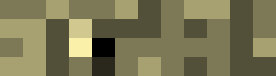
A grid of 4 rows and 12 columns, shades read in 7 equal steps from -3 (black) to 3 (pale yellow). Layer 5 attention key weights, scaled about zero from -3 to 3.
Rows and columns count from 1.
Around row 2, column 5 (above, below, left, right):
0 -3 2 -1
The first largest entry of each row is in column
3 4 4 1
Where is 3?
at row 3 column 4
